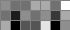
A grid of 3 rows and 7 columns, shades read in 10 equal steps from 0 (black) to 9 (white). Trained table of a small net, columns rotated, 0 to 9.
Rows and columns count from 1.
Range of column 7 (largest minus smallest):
4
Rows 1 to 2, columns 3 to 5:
4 6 6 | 5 4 5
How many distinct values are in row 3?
5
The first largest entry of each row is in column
7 7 5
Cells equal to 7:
0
